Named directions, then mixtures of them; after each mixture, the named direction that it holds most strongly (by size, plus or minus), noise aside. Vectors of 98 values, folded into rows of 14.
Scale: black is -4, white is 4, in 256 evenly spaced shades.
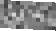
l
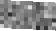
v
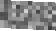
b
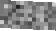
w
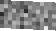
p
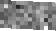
w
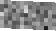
p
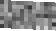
v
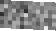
p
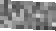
l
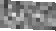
l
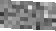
v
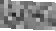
l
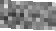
l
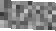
b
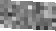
v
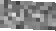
l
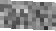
p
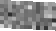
v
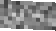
l
